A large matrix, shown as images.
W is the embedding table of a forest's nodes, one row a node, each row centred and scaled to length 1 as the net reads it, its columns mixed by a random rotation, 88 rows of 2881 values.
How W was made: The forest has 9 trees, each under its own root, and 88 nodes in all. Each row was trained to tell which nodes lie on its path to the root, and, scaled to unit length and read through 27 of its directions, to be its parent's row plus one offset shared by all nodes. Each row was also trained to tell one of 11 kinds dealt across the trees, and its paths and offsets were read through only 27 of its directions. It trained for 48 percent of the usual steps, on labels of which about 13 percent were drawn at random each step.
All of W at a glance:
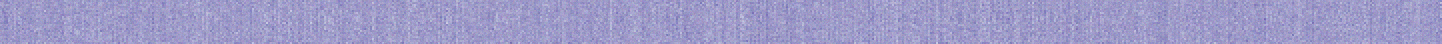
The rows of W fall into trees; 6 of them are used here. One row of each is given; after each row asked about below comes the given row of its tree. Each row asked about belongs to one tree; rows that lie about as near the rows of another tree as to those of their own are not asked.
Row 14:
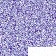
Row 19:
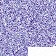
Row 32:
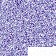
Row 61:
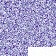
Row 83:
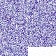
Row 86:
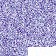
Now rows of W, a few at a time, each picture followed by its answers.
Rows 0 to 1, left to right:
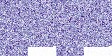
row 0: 14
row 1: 19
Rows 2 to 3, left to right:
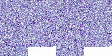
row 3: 32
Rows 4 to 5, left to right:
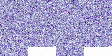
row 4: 32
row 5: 83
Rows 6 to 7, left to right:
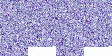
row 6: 14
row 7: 86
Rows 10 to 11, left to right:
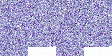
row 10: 32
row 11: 86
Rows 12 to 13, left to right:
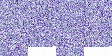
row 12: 83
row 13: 86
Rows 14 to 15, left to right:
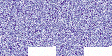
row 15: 32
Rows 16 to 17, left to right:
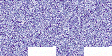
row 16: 14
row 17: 14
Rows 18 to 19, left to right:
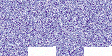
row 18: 86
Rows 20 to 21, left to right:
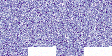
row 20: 86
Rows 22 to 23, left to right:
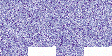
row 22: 14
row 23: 86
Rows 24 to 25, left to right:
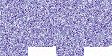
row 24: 32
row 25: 19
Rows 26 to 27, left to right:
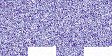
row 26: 14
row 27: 14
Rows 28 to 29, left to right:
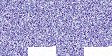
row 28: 32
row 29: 19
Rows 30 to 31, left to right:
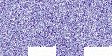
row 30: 83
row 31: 86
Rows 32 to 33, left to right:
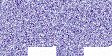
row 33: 32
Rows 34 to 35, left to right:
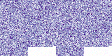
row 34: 14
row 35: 19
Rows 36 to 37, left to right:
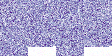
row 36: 19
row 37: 19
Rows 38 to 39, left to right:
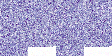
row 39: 32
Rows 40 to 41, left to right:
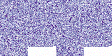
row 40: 32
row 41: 19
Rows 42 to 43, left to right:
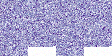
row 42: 32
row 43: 61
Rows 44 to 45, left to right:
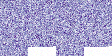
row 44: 14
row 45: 14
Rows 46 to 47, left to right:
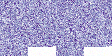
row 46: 19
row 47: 14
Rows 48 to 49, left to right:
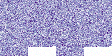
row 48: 83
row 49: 86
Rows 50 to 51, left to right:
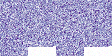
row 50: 86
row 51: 61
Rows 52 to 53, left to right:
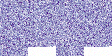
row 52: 86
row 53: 14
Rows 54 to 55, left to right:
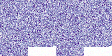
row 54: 19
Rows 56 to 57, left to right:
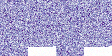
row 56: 32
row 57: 19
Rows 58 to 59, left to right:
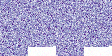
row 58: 19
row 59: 19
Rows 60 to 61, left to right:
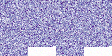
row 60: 19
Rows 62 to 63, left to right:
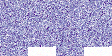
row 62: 61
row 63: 86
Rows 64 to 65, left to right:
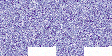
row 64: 14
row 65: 83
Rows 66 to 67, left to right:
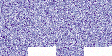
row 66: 86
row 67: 83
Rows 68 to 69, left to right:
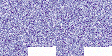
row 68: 86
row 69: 32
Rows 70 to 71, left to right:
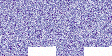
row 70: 14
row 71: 14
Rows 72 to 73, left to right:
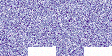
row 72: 86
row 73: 19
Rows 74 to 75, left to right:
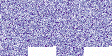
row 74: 83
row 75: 19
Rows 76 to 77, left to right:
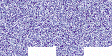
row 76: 32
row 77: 32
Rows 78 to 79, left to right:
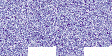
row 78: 83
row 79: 86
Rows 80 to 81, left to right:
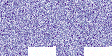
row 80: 32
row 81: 14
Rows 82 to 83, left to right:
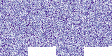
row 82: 86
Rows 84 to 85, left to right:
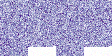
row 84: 86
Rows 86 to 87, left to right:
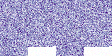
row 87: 14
